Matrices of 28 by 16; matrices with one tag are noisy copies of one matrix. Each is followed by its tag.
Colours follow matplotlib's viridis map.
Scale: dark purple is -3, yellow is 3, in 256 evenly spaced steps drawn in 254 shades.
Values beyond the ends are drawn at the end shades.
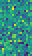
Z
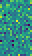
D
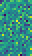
D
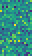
Z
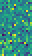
Z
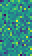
D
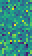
Z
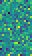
D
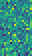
Z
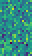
Z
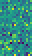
Z
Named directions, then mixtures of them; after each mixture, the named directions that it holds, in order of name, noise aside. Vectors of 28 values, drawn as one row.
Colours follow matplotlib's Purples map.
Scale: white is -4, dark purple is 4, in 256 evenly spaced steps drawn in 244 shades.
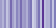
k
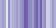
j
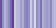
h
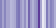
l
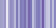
j, k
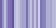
h, l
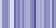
h, k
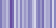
h, k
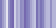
h, j, k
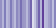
k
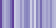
h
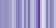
l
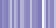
h, k, l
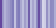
h, l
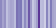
k, l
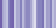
h, k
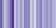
h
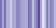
l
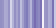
j, k, l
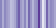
l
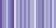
h, k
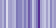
j, k, l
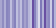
k, l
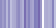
j, k, l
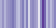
l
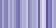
j, l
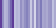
h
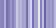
h, k, l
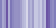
j
